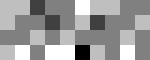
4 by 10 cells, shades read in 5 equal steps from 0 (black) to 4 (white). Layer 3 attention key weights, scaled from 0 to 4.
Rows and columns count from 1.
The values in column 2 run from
2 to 4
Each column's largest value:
3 4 3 4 4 4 3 3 4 3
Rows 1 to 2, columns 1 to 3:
3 3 1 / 3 2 2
